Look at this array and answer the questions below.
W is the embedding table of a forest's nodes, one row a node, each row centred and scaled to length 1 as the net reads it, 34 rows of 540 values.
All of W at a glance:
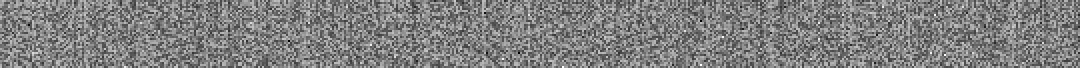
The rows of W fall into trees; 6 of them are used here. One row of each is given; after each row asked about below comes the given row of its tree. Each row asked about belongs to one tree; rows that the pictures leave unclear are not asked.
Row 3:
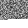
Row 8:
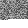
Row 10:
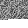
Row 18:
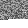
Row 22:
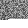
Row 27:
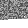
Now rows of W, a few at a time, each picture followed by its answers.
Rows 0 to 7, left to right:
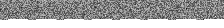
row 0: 8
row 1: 27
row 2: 8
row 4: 18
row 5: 3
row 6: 27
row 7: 10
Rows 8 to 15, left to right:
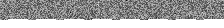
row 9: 3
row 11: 22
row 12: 18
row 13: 18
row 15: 27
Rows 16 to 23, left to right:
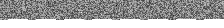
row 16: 10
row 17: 27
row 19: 8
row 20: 10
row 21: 3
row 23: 18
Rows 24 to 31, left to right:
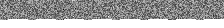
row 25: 8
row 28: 3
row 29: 22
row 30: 18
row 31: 3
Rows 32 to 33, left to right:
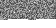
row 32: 3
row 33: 8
